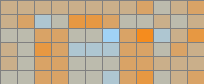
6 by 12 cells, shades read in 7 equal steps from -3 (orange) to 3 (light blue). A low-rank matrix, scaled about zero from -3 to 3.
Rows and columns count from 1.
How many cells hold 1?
20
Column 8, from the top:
0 1 -1 -1 -1 -1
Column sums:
2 3 -3 -3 3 3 7 -3 -7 5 0 -4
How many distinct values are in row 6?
5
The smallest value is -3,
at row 3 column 9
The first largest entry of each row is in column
10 3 7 5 2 7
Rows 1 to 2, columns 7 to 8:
0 0 / -1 1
